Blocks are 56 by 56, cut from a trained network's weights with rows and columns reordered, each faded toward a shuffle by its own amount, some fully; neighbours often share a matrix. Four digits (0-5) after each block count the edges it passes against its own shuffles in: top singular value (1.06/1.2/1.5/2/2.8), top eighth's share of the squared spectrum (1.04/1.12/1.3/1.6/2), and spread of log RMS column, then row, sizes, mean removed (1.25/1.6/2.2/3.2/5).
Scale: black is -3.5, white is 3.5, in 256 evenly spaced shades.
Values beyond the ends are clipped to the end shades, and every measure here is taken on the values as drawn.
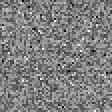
0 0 0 0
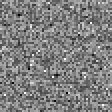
1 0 0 0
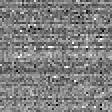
4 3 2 1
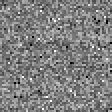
0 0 0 0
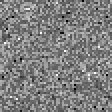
0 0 0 0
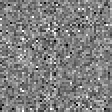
3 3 1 1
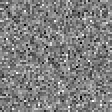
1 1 0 0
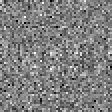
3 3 1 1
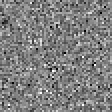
2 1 0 0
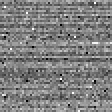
4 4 1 1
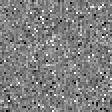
0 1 0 0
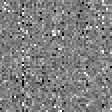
3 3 2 1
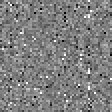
2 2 1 0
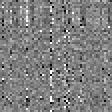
3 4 3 2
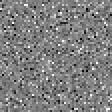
1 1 0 0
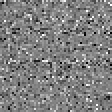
3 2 0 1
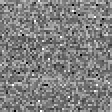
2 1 0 0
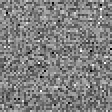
1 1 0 0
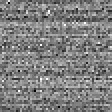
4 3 1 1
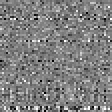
4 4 0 3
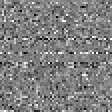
4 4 0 3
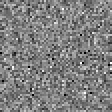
2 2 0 1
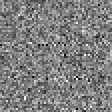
3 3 0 2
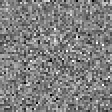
2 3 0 2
